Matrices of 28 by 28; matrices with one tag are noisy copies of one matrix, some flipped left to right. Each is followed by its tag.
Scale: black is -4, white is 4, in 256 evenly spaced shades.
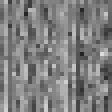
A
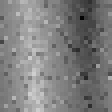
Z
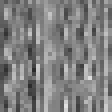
A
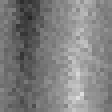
Z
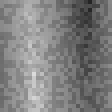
Z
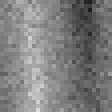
Z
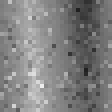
Z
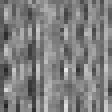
A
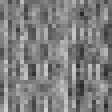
A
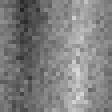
Z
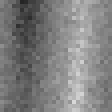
Z
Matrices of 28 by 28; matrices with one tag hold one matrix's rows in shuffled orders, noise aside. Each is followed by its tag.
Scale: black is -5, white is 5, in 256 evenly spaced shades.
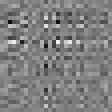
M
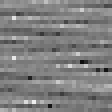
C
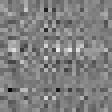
M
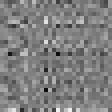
M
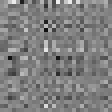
M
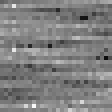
C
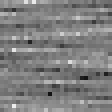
C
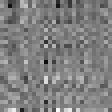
M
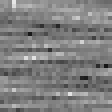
C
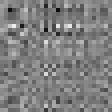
M
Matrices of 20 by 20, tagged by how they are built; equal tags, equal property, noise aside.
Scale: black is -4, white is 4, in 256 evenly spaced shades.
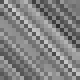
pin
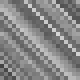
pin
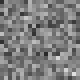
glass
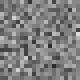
glass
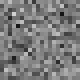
glass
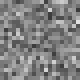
glass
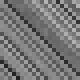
pin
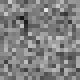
glass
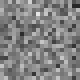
glass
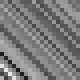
pin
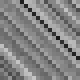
pin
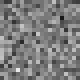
glass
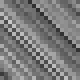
pin
